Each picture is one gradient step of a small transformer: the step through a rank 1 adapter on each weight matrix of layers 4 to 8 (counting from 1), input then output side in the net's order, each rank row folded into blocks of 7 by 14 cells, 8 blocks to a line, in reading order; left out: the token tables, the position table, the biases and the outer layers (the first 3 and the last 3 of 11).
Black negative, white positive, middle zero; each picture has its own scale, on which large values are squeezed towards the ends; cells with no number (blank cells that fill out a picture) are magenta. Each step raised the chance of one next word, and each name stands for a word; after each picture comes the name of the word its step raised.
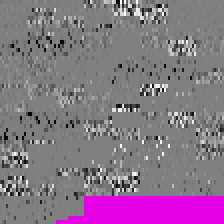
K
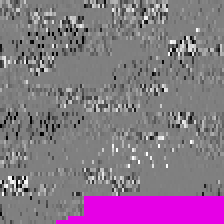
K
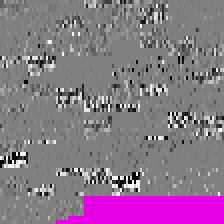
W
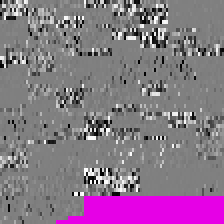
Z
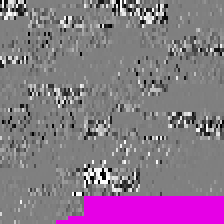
Z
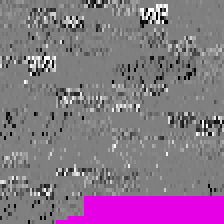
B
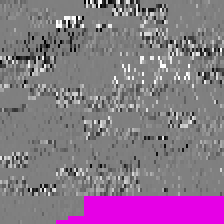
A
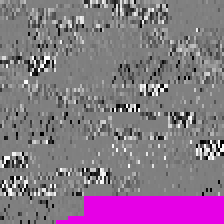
B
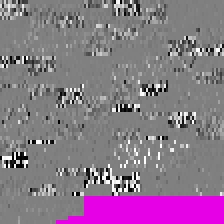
Z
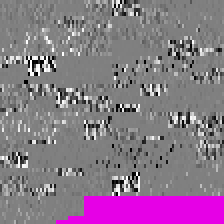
W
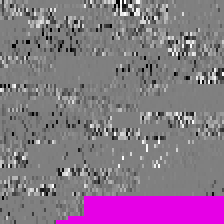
K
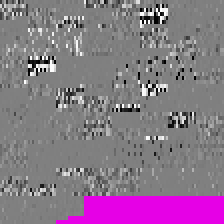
W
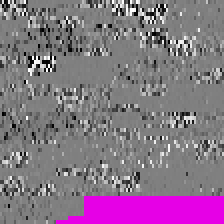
K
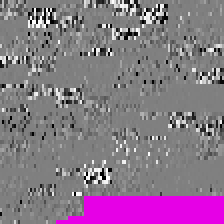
Z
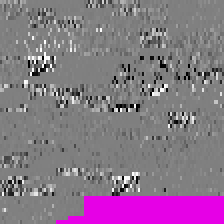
W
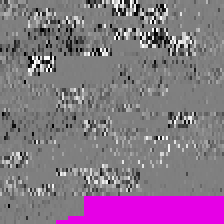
K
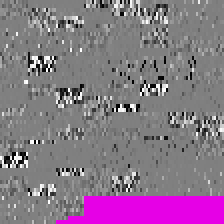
W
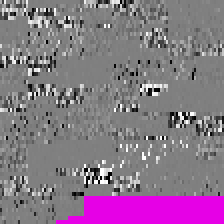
Z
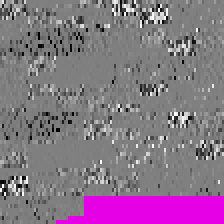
K
